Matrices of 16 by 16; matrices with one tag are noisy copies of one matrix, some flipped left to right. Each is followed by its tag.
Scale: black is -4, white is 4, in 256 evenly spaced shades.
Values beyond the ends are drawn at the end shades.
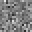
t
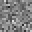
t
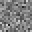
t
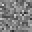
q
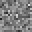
q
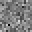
t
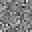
t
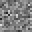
q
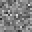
q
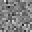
t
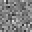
t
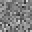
t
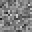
q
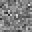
q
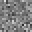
t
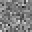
t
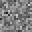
q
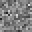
q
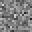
q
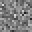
q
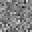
t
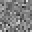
t
